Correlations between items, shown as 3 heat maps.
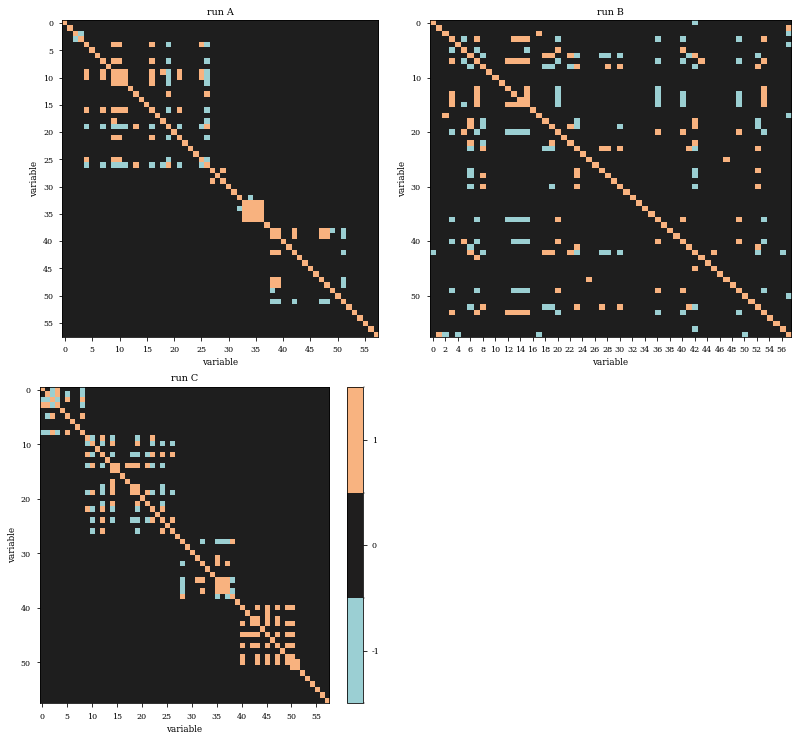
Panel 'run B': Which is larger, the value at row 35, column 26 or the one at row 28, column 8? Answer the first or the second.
the second
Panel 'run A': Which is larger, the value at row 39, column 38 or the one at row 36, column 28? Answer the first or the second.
the first
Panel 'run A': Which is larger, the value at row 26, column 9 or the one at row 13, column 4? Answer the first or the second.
the second
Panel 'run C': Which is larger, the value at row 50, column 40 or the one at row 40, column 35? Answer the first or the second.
the first
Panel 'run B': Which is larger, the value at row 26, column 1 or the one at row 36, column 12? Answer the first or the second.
the first
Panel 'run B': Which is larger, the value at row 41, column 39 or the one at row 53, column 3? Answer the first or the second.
the second
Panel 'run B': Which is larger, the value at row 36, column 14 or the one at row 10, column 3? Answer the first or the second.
the second
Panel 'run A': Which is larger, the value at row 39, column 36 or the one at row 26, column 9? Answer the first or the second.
the first
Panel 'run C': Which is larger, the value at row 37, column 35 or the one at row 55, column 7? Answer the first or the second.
the first
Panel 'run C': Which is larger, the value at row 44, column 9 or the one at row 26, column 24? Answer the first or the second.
the second
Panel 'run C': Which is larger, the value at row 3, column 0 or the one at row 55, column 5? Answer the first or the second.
the first
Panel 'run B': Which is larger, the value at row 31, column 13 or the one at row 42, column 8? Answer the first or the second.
the first
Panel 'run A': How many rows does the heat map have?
58
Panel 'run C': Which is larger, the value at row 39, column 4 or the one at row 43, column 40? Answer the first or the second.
the second
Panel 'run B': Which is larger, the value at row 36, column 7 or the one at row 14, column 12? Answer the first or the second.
the second
